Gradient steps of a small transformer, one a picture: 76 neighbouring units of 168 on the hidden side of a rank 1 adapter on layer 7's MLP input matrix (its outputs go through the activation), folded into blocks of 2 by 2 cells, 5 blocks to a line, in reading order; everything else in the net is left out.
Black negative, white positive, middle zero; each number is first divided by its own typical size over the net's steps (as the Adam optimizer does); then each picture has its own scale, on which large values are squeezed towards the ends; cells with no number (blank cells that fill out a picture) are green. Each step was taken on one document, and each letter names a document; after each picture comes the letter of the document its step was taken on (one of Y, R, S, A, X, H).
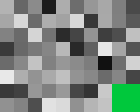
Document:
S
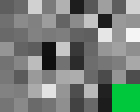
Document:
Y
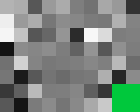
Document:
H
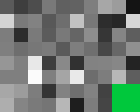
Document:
Y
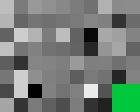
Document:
H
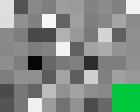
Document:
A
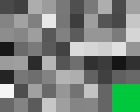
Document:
S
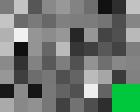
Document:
H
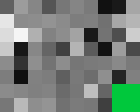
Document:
H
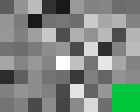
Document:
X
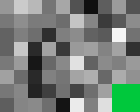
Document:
Y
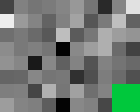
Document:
A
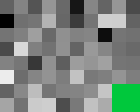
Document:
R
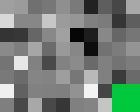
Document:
H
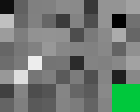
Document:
A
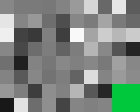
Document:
H
